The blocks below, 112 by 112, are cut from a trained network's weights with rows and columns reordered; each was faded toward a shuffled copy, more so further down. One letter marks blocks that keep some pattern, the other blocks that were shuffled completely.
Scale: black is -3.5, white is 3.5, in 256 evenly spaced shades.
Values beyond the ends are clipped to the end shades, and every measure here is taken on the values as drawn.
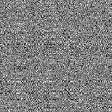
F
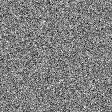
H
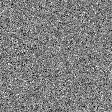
H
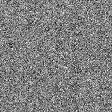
F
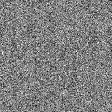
F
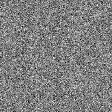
F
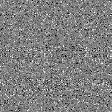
F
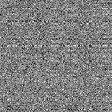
F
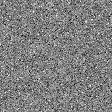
H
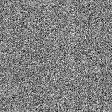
F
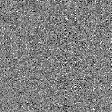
F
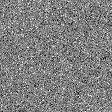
H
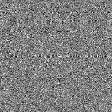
F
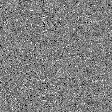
F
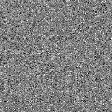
F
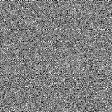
F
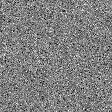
H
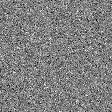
H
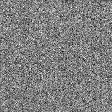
F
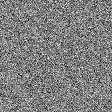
H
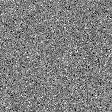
H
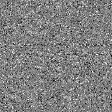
F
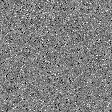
H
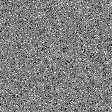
H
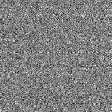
F
